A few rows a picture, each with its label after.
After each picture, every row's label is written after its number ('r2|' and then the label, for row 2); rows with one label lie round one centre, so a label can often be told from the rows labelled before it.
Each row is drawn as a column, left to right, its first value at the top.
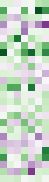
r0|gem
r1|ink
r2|ink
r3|gem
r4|ink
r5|gem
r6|gem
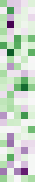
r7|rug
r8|gem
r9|ink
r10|ink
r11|ink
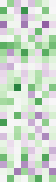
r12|gem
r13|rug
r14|ink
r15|gem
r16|ink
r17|rug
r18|gem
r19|ink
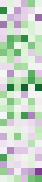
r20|gem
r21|ink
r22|ink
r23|ink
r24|rug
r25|ink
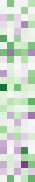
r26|ink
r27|rug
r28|ink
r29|gem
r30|rug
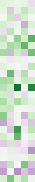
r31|ink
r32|rug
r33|ink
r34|rug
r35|ink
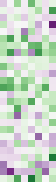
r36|ink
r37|ink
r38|rug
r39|ink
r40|rug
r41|gem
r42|ink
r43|gem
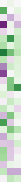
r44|gem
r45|ink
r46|ink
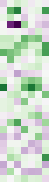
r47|ink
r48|gem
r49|gem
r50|ink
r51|ink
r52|ink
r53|gem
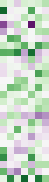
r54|gem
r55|ink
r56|ink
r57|rug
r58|gem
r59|rug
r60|rug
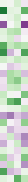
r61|gem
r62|rug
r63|rug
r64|gem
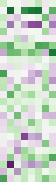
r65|rug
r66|gem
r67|ink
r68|gem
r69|gem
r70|gem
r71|rug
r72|gem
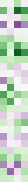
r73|gem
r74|ink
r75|gem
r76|gem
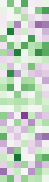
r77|ink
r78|rug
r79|gem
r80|rug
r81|ink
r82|gem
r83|gem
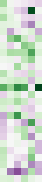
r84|rug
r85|ink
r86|ink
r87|ink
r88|gem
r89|ink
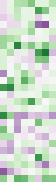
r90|ink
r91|ink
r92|rug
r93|rug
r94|rug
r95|gem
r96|gem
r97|rug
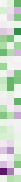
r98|ink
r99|ink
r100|rug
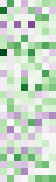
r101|gem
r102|rug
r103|gem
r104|ink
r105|gem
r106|rug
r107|rug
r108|rug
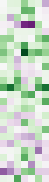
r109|ink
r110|ink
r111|rug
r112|gem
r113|gem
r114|ink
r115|ink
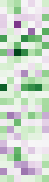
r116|ink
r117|rug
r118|gem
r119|ink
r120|ink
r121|ink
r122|rug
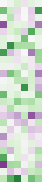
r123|gem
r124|rug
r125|rug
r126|ink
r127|rug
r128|gem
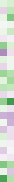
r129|rug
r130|rug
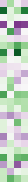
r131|gem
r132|rug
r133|gem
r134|gem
